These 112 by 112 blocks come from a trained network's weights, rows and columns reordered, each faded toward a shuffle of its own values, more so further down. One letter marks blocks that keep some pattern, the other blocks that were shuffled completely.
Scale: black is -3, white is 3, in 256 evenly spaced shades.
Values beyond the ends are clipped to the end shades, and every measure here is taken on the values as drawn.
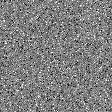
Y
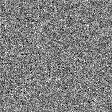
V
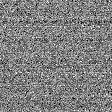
V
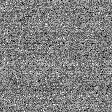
V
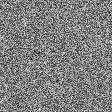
Y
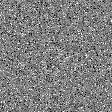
V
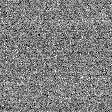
V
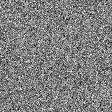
Y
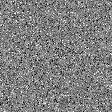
V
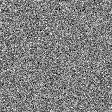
Y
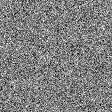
Y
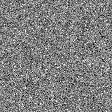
V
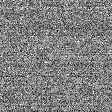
V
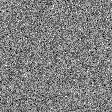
Y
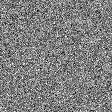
Y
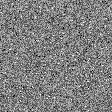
Y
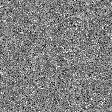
V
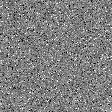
V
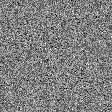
Y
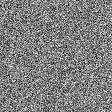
Y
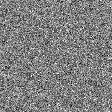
Y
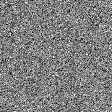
V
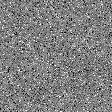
V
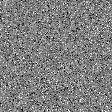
V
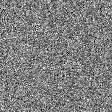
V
